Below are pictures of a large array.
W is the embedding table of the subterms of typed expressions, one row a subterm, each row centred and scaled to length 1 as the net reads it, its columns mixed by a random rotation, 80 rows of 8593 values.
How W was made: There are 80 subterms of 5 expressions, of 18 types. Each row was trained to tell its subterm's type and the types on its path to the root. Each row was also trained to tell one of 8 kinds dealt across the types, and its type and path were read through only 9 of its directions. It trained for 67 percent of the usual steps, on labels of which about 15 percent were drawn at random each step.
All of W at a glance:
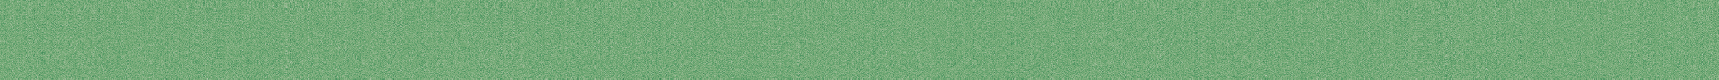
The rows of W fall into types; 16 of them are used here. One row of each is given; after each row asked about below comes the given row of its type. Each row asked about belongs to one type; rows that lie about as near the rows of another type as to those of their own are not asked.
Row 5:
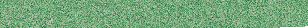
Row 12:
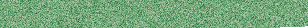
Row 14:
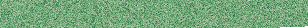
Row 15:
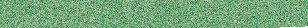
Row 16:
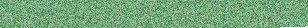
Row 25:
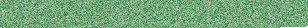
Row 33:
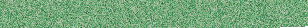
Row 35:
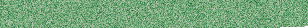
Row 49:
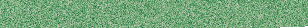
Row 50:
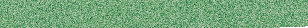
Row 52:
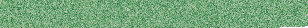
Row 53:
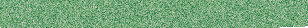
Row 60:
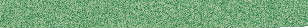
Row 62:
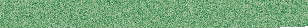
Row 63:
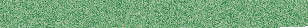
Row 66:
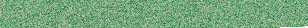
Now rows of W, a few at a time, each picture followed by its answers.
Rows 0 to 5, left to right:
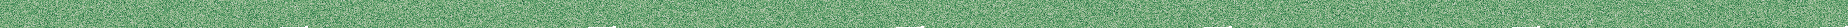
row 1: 62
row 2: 50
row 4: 5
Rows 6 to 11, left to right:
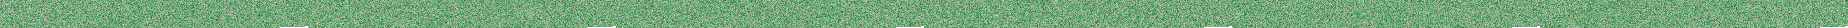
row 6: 53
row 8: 12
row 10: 16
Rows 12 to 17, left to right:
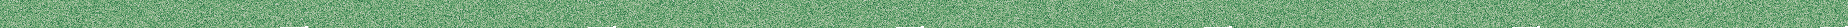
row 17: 62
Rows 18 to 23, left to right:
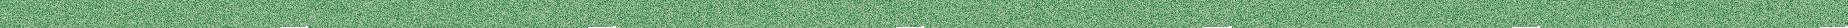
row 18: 16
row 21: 53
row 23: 15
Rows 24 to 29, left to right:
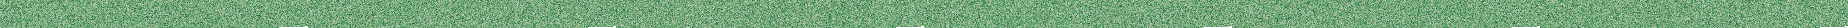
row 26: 15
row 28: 50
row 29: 12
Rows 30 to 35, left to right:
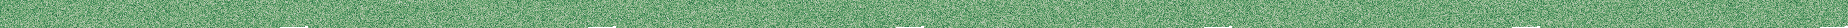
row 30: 15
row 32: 50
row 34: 52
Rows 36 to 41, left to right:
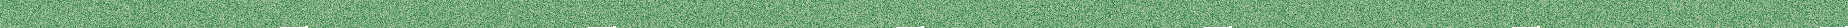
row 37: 50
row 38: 62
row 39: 25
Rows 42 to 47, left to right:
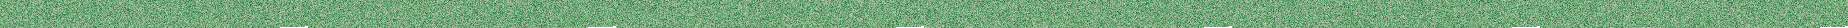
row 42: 35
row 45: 60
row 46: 25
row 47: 12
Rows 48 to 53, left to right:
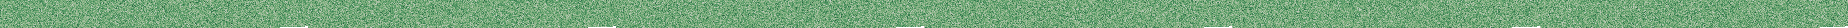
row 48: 15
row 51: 25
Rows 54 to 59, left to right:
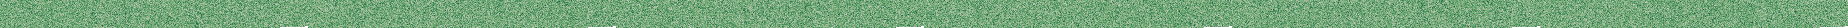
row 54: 12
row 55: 35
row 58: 35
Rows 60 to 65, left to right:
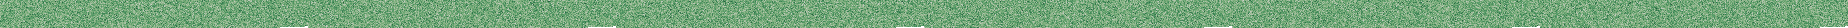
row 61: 63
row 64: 14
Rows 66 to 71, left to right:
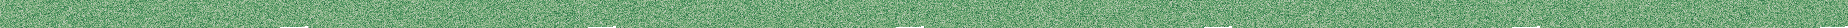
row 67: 25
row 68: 62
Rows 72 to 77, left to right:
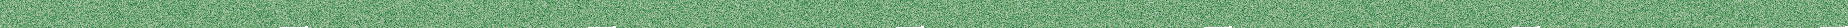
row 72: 53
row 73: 60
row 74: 5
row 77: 63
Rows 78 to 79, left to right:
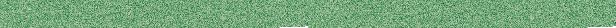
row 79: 53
